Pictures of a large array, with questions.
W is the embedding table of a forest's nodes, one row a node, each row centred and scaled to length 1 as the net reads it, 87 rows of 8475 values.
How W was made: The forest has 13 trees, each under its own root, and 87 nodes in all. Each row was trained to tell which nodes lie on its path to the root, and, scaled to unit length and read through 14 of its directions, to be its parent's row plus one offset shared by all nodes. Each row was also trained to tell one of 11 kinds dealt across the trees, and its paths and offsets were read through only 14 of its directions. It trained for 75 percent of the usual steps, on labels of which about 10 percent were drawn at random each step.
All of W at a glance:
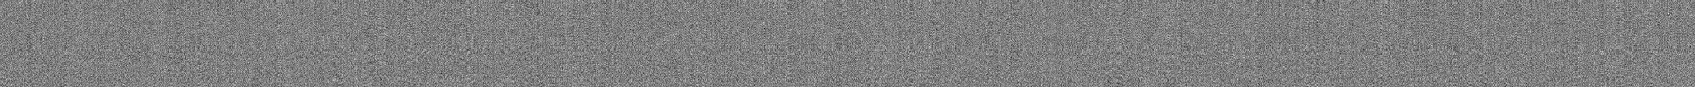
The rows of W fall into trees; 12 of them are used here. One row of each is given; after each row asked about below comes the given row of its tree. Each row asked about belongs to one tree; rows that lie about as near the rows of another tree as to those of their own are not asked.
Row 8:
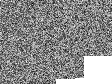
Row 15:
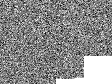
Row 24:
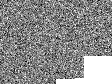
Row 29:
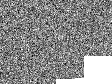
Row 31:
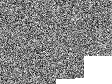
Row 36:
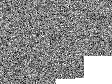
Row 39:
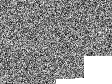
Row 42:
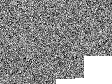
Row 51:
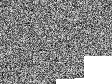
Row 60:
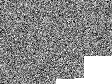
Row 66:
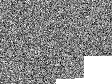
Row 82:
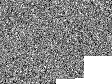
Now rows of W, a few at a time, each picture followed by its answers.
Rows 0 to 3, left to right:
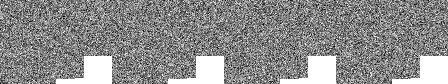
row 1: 60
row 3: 24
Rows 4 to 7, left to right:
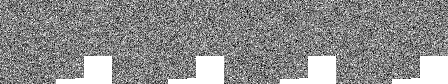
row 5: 8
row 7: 31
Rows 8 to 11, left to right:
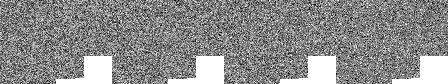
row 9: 60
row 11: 29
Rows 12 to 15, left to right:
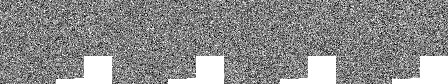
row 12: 66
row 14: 66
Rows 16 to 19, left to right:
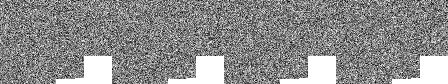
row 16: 36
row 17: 60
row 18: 36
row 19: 31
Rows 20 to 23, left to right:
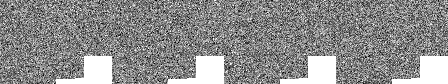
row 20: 29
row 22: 39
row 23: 42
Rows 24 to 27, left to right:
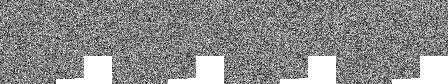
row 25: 66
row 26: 60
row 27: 36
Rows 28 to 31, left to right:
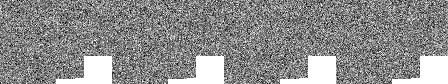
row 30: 42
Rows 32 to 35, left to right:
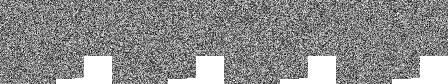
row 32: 15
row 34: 82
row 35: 15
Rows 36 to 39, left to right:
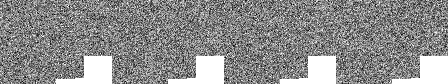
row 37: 51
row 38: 66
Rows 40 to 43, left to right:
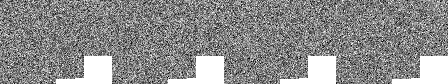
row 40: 36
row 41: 60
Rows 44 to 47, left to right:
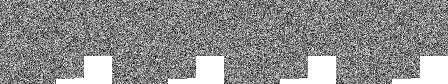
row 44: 39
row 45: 82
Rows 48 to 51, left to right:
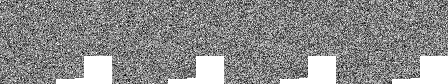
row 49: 31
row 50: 31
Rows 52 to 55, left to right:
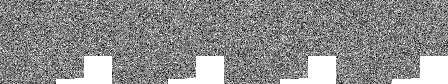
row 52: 24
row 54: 29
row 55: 66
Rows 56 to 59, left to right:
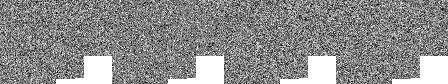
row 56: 31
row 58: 8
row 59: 24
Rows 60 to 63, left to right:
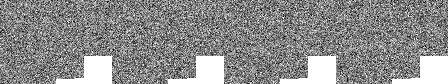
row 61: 36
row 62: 66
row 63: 39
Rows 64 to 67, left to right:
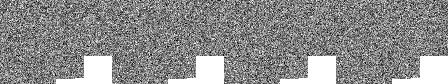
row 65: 29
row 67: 24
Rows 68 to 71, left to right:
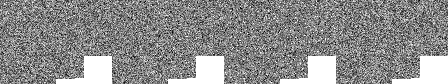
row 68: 42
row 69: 24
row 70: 66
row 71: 51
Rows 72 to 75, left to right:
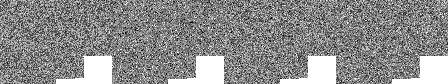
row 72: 39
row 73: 29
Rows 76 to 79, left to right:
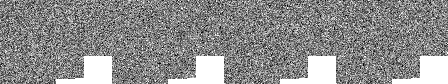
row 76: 82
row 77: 29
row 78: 15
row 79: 8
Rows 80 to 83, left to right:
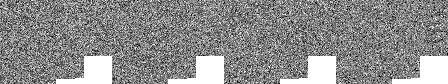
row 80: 8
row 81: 66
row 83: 29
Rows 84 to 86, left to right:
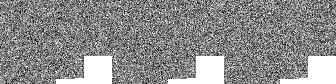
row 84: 39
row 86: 29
